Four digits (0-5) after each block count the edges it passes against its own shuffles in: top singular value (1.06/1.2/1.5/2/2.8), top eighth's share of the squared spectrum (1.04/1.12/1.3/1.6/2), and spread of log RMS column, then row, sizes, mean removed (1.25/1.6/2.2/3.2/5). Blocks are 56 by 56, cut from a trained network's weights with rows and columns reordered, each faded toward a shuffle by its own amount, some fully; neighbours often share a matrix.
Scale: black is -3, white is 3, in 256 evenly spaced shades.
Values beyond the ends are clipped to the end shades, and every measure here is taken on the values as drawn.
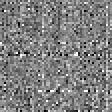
2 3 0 2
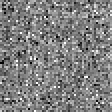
1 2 0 1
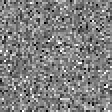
0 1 0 0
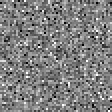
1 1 0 0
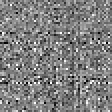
3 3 1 3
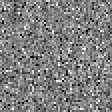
0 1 0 0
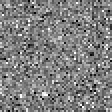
0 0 0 0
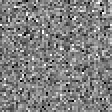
0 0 0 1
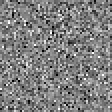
0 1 0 0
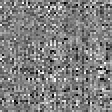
3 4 2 3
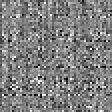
3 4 1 3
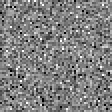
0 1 0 0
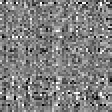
3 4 1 3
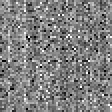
2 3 1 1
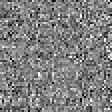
3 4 2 2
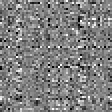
3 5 3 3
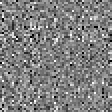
3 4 3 2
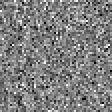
2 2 1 1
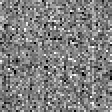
1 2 1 1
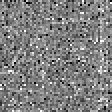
2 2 0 1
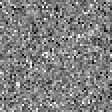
0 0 0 0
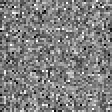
2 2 0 1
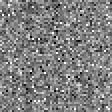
1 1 0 0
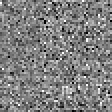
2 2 2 0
